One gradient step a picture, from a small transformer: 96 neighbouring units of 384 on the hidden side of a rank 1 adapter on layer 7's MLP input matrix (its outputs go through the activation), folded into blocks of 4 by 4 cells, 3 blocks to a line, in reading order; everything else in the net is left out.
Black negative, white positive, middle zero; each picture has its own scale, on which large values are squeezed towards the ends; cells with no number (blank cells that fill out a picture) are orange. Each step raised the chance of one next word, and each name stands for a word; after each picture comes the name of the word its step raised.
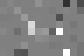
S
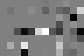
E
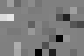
S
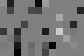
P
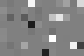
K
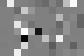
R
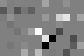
E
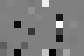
K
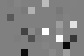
E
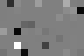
S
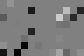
P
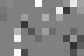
R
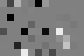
P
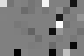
K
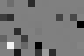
K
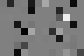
R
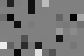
R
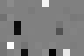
K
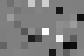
E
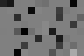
R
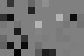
P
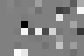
K
